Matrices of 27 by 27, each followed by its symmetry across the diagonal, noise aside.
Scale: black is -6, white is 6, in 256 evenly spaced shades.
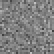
antisymmetric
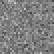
neither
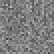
neither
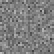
neither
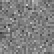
antisymmetric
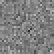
symmetric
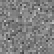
antisymmetric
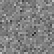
symmetric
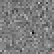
neither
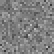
symmetric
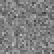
antisymmetric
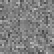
antisymmetric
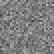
neither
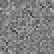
symmetric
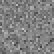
neither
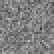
antisymmetric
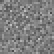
symmetric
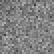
symmetric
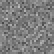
symmetric
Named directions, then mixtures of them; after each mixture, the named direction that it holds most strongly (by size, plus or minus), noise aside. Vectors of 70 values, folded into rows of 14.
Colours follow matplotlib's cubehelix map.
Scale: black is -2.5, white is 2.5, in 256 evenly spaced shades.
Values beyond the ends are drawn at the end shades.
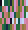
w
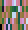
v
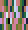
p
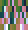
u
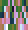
u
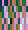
u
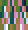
u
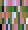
v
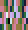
p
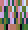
u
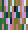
p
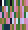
w
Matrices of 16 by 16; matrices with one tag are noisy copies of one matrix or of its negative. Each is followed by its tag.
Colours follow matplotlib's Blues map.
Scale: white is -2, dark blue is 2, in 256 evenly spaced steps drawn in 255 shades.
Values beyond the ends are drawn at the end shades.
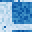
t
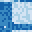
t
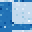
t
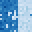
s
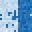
s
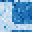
t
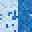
s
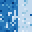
s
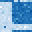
t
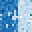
s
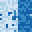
s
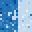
s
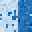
s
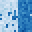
s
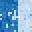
s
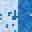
s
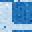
t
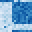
t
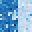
s
